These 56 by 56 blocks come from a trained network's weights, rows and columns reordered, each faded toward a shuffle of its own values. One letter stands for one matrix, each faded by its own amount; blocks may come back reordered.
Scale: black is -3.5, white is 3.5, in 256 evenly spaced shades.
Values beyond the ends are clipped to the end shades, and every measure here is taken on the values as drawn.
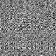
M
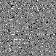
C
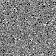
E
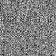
M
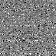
C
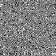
C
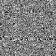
M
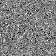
E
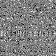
C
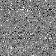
C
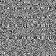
M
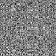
M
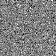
E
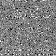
C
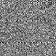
M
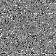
C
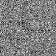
M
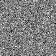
E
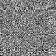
M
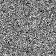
E
